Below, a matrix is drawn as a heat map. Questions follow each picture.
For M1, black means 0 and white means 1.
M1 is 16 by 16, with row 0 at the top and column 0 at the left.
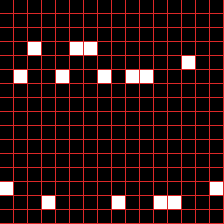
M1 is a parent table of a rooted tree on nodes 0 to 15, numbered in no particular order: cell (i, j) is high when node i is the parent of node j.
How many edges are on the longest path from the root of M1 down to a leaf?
5
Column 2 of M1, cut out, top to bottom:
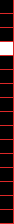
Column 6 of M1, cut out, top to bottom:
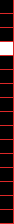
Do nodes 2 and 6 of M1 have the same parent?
yes
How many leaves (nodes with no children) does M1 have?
11
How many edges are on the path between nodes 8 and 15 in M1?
6
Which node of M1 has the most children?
5
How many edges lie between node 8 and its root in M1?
1
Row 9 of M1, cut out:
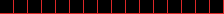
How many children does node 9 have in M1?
0
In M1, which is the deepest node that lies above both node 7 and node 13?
5
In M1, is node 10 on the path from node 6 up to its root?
no
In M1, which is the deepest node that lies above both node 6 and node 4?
3
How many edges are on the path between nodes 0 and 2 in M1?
5
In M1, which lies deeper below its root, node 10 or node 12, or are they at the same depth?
node 10
